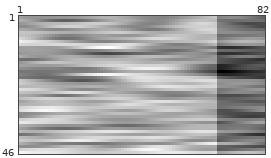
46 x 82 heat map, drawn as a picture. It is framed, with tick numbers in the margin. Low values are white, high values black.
Grain: streaks across. Seam: vertical, 80% of the way across, the right part higher. Ninth with the highest average: middle right.
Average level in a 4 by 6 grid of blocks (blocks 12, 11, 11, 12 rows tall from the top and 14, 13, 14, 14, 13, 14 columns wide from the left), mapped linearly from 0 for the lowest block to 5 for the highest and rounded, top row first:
111113 / 221025 / 000014 / 001013
